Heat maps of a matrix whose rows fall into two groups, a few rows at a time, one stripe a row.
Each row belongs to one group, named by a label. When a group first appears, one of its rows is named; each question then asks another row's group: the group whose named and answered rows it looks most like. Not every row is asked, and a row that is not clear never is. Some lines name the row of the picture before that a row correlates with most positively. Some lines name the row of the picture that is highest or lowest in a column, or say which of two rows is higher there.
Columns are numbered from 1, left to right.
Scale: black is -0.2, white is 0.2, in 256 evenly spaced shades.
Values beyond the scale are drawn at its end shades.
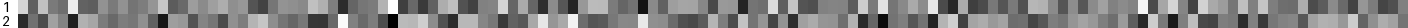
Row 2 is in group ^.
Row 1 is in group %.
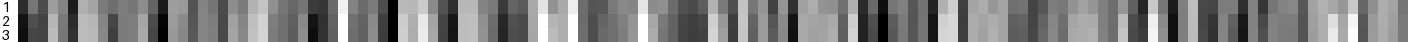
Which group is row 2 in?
^
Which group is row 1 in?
^
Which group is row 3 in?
^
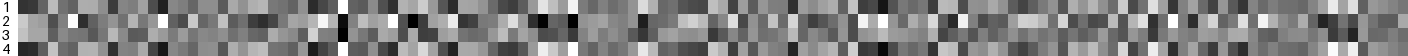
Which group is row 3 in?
%
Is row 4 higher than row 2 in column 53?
Yes
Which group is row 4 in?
^
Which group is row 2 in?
%
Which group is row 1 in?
^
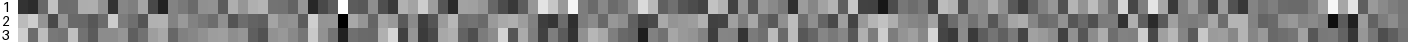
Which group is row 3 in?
%
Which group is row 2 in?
%
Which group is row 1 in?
^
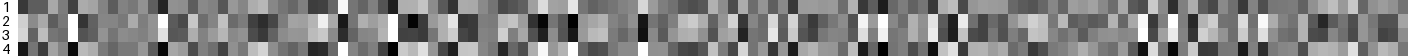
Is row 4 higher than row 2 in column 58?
No
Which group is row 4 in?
^
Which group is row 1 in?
^
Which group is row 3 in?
%
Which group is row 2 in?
%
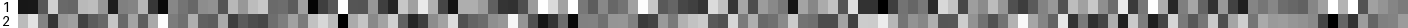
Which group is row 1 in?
^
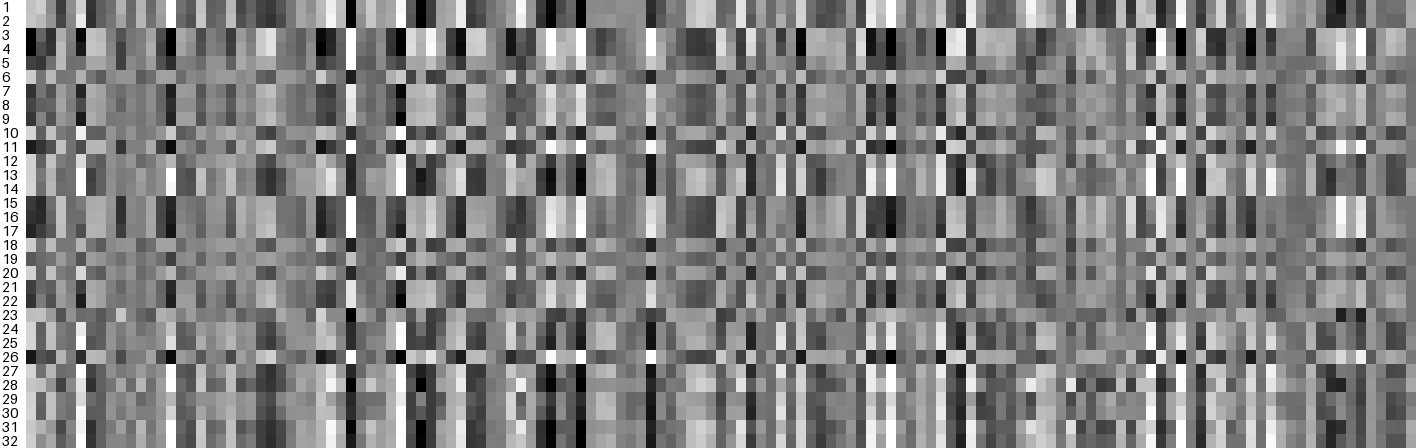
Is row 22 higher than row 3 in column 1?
Yes
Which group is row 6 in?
%
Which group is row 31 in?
%
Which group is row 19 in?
^
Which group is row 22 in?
^
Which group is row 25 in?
%
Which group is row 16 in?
^
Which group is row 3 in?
^
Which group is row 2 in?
%
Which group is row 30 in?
%
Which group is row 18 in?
%
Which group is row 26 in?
^
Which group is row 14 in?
%
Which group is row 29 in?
%
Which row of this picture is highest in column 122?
23
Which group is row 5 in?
^
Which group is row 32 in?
%
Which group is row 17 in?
^
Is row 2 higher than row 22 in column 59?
Yes
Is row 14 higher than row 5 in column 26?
No
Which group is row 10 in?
%
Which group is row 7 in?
^
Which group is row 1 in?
%
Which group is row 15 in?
^
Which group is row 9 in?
^
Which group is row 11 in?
^
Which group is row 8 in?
^
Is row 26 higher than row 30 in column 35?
No
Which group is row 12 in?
%
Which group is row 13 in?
%
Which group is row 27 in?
%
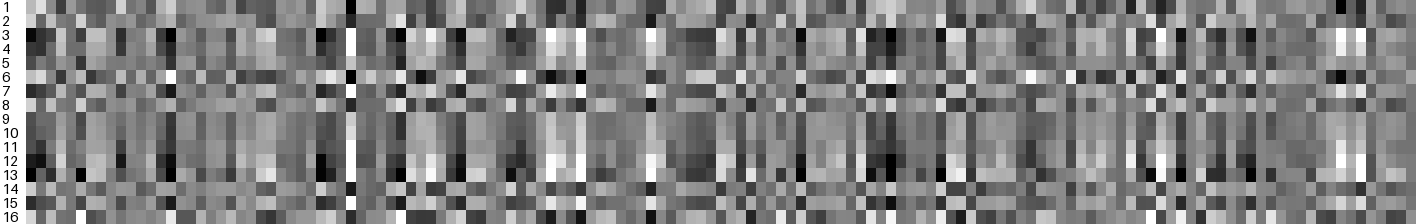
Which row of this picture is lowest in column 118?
16
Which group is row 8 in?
%
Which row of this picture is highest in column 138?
13
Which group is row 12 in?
^
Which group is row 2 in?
%
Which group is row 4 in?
^
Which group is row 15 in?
^
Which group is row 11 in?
^
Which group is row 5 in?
^
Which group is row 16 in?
%
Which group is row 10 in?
^
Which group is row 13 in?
^
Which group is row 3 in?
^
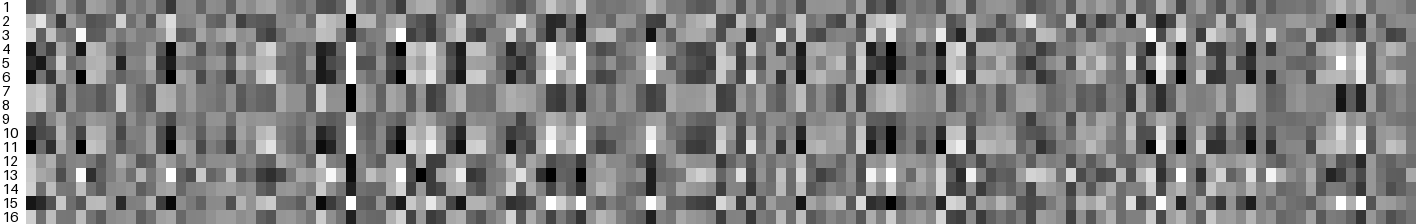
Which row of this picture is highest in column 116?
13
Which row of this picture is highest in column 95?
13
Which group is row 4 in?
^
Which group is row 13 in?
%
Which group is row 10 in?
^
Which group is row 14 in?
%
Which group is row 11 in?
^
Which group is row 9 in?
^
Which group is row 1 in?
^
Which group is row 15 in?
^
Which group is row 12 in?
%
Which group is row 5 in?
^
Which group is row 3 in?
%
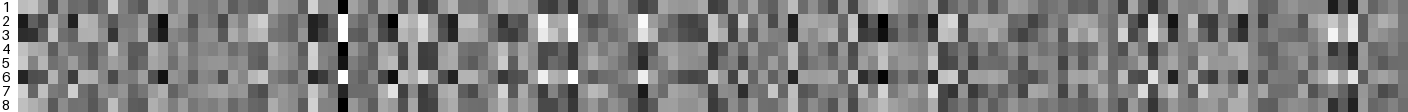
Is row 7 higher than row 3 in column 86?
Yes
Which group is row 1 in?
%
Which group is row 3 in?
^
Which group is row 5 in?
%
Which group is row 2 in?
^
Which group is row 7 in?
%
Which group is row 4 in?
%
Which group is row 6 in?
^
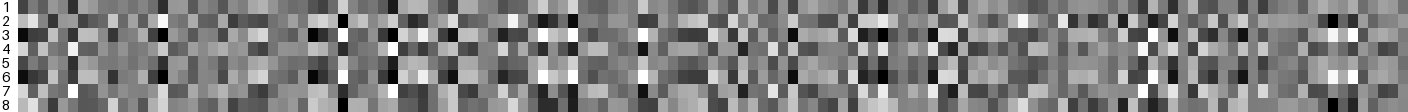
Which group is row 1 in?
^
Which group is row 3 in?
^
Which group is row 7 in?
%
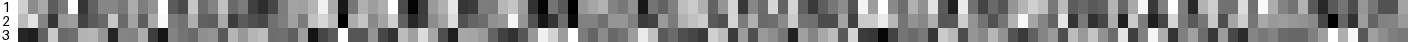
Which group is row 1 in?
%
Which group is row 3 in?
^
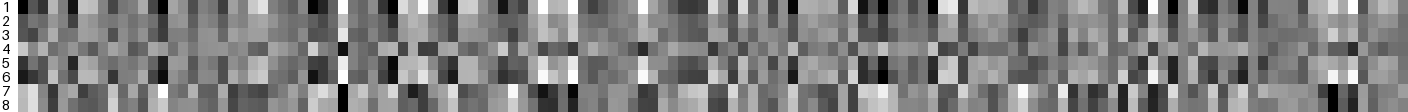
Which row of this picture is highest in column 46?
1
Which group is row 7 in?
%
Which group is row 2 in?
^
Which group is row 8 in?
%
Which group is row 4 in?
%
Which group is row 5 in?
^
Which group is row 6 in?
^
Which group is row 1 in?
^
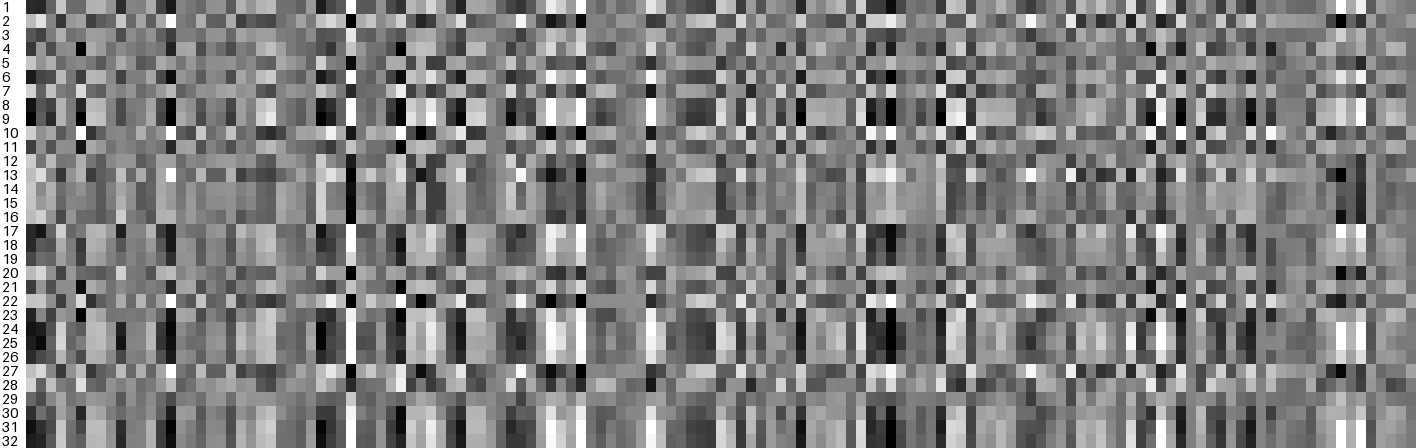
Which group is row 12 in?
%
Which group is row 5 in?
%
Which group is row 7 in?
%
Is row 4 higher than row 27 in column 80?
Yes
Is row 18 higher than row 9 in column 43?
Yes
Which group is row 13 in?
%
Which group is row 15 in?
%
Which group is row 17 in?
^
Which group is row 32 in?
^
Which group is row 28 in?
%
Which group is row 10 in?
%
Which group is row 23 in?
^
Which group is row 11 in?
^
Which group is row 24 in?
^
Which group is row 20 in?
%
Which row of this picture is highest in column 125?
10
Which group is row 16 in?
%
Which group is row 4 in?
^
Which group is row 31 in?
^
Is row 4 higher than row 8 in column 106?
No
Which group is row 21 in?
^
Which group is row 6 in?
^
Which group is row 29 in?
^
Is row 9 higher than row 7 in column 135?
No
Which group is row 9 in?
^
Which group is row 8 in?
^
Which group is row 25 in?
^
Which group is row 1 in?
^
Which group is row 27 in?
%
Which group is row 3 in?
^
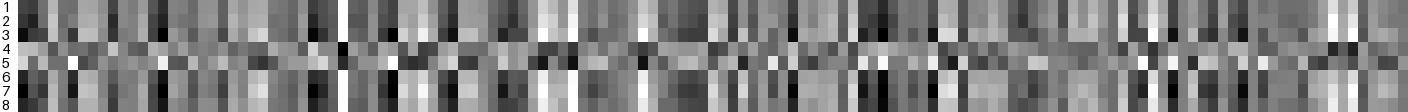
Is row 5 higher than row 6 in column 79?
No
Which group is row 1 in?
^
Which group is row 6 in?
^
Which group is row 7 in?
^
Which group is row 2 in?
^
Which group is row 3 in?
^
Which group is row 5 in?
%
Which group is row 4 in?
%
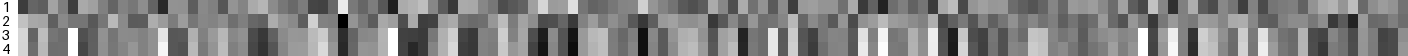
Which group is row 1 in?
^
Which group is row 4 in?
%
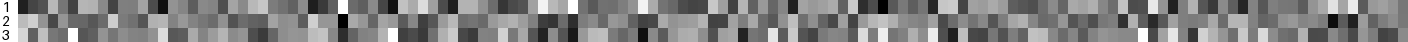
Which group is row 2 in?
%
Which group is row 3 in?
%
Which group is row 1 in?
^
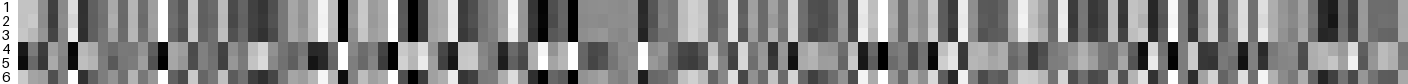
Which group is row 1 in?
%
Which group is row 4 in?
^
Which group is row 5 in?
^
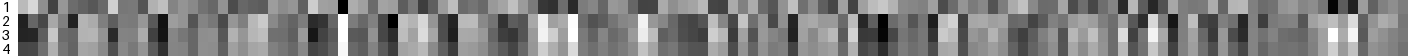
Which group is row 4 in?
^
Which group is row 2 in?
^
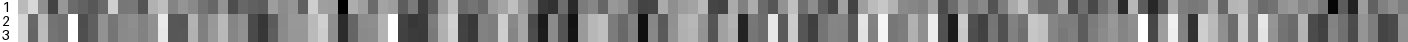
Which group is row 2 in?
%
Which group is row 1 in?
%
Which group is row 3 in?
%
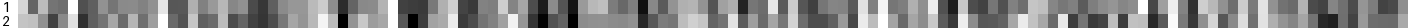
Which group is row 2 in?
%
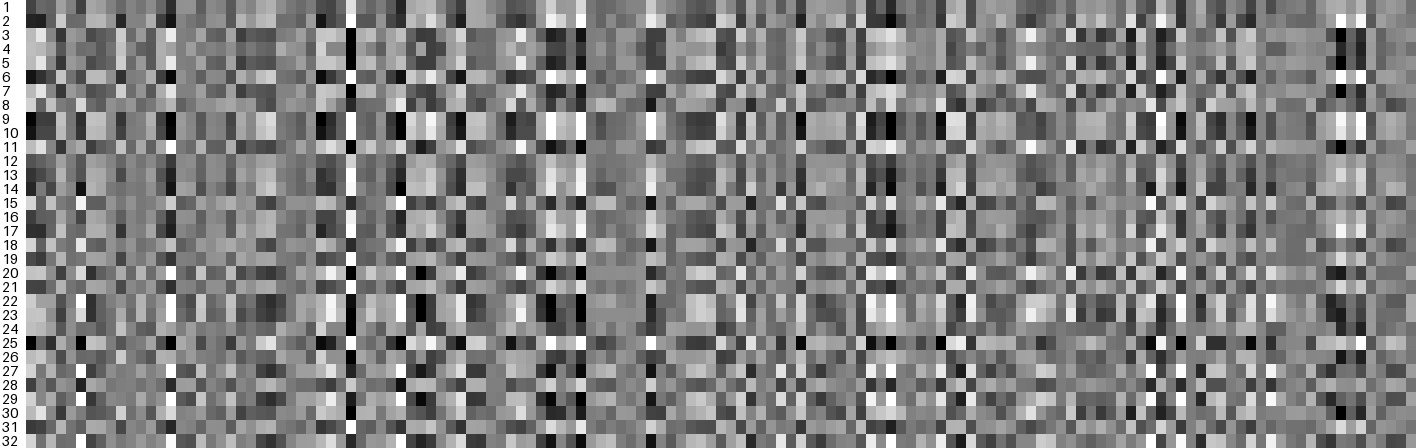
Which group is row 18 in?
%
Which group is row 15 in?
%
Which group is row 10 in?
^
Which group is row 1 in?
^
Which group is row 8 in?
%
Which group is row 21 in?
^
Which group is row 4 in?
%
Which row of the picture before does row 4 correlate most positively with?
2
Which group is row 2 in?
^
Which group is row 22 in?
%
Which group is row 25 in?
^
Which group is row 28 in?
^
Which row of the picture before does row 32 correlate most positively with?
1
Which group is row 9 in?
^
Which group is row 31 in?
^
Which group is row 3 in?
%
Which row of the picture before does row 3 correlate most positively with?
2
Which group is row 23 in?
%
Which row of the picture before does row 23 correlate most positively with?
2
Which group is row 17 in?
^
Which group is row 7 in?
%
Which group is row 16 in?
^
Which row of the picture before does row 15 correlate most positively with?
1
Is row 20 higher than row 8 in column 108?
No
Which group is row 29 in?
%
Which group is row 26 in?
%
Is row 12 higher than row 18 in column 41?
Yes
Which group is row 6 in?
^
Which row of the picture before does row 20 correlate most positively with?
2
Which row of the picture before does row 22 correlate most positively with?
2
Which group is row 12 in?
^
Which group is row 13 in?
^
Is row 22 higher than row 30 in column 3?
Yes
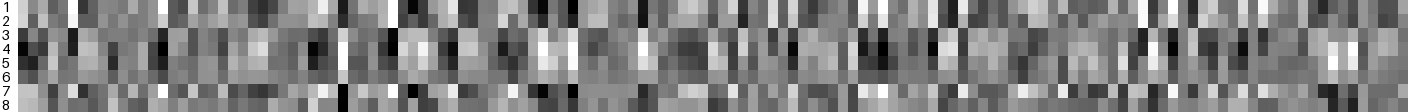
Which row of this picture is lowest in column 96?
2
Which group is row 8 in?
%
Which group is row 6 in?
^
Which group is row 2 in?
%
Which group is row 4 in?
^
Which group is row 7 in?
%
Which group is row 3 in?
^
